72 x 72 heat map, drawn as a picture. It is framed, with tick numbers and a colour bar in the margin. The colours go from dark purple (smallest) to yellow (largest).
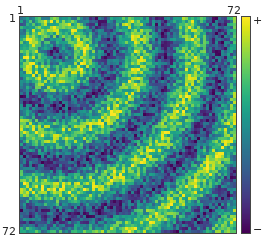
The halves do not mirror each other. No row or column stands out. There is no overall slope. Concentric rings centre on the top left. On average the colour sits 50% of the way up the scale.
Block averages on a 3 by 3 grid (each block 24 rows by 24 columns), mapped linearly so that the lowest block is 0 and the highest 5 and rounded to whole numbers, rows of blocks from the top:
5 0 0 | 0 1 2 | 0 1 1
